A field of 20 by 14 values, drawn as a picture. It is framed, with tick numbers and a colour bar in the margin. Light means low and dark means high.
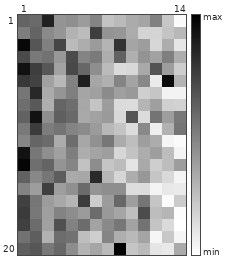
Ninth with the lowest average: bottom right. Average level on the scale: 40%. Slope: up to the left. Stripes: none.
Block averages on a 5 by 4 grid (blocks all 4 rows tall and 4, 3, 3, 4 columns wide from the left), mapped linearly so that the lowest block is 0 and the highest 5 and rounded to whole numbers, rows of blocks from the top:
5321 / 5411 / 5311 / 4310 / 5330
